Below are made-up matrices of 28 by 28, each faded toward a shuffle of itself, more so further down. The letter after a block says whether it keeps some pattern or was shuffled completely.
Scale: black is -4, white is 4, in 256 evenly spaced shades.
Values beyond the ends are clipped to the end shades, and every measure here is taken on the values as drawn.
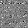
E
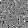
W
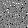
W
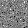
W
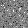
W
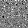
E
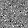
W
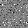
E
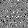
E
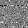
E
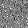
W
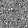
W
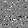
E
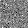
W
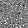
W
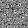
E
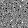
W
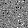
W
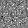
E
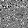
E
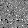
E
